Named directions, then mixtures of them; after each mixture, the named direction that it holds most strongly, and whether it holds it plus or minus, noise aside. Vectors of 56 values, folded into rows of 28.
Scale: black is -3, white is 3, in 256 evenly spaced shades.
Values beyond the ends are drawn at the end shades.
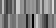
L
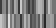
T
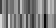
T, plus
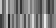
T, minus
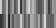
T, minus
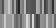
L, minus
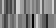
L, plus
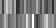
L, minus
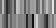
L, plus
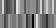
L, plus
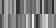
L, minus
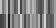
T, minus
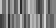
T, minus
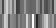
L, minus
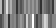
L, minus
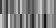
T, plus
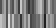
T, plus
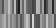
L, minus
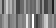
L, minus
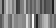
L, minus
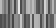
T, minus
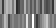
L, minus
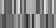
L, plus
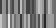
T, plus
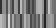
T, plus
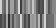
T, minus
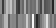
L, minus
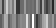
L, minus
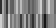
T, plus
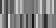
L, plus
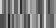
T, minus
